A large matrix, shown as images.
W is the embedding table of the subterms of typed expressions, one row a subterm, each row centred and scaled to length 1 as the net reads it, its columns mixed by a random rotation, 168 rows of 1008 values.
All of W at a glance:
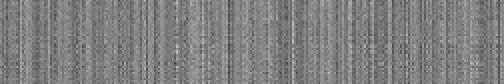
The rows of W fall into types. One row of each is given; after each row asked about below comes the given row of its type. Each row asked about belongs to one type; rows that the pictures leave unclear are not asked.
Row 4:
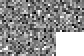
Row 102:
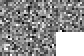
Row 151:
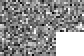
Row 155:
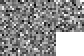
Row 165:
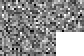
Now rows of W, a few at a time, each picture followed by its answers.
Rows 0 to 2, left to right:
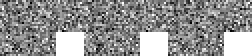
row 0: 102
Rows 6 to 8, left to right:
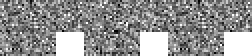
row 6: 165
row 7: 165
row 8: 165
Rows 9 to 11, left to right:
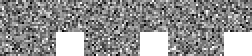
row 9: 102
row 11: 4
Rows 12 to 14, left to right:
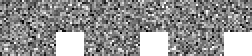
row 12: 102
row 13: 155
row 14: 4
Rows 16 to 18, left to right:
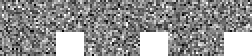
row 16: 165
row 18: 151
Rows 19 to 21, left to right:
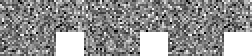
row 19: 155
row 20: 165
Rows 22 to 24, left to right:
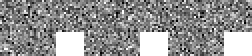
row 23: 4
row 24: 165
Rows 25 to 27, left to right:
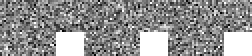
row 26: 151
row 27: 151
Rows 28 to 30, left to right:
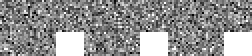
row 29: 165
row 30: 4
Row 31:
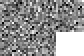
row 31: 155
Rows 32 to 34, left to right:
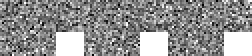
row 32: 4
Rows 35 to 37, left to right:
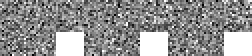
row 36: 155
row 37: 155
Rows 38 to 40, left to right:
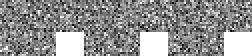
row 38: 4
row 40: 102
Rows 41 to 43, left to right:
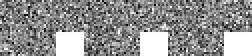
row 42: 151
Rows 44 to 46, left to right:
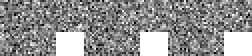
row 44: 151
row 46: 165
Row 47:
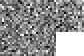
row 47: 155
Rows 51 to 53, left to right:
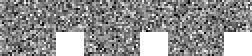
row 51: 4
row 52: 102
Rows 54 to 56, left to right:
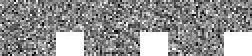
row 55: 165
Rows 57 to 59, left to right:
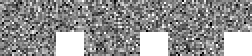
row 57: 155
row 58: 165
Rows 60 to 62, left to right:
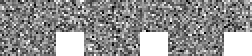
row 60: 155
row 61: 102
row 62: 155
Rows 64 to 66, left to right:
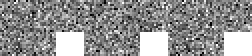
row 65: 155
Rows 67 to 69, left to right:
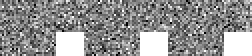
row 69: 155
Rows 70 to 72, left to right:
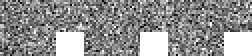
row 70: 151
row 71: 155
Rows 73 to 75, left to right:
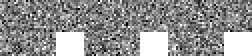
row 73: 4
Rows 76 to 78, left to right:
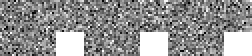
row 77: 155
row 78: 155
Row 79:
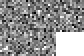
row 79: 4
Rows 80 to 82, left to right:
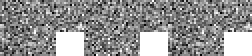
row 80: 151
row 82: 151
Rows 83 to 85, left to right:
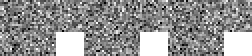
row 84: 155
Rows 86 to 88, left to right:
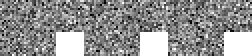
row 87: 155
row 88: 102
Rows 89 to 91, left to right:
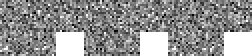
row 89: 4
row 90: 165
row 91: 4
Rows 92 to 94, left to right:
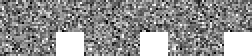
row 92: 102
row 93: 102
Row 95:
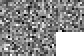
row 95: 102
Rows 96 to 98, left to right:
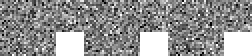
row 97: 155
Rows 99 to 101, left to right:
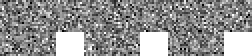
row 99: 102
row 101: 165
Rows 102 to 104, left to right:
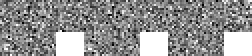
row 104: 155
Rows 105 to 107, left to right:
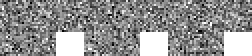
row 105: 102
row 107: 165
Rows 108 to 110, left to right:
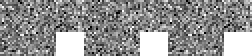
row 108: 155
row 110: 155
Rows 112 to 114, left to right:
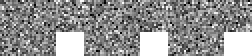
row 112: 155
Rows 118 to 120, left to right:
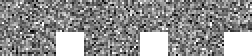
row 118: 165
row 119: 151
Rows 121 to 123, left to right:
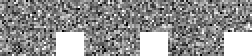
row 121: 4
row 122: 4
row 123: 151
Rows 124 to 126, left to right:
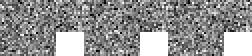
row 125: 155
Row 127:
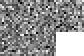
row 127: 155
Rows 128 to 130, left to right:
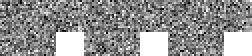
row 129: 4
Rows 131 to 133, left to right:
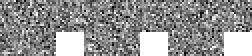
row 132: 102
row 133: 4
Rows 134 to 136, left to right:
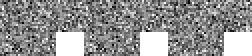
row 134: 102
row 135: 102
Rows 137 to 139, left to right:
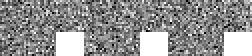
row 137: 151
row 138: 102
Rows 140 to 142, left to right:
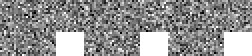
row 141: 155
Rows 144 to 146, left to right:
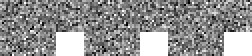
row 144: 4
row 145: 4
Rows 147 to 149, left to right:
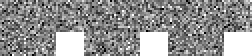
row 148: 4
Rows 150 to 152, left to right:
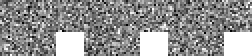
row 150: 102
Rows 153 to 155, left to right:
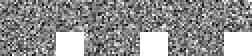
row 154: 151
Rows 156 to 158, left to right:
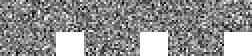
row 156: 4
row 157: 4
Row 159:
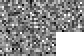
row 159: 165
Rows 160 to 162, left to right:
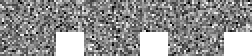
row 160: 155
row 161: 102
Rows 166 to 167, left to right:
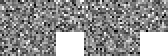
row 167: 165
